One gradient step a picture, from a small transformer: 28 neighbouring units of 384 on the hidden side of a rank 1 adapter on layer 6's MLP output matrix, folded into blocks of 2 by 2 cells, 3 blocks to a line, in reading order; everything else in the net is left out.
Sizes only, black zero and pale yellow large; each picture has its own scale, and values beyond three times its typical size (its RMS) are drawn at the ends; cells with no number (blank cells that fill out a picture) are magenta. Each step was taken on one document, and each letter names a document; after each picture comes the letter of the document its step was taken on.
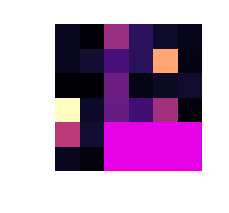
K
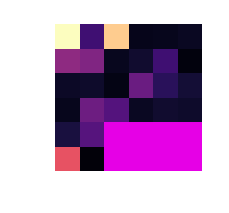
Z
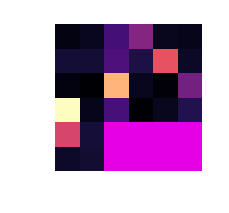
K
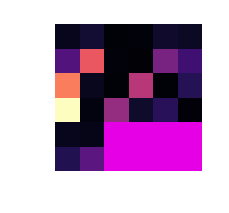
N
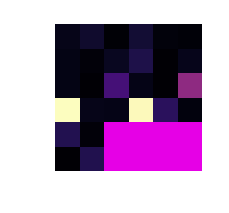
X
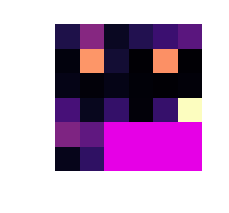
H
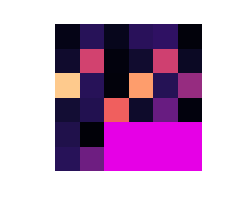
N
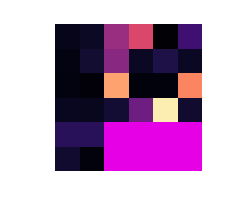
K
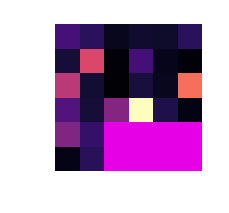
X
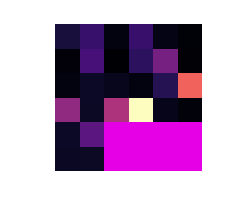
X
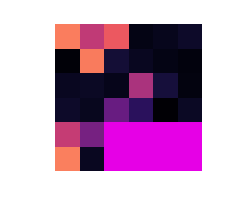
Z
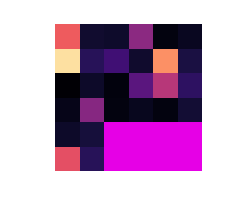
Z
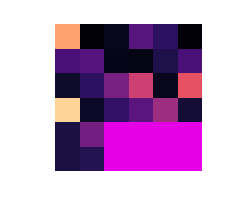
N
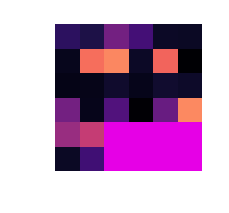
H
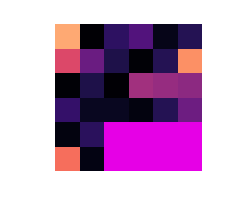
Z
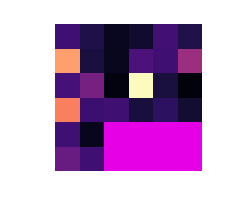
N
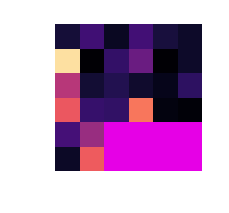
X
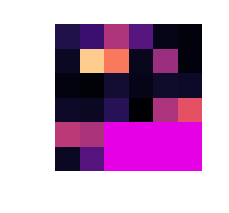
H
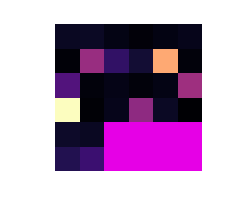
X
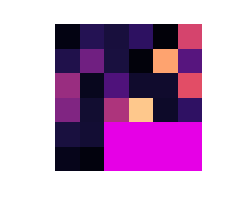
X
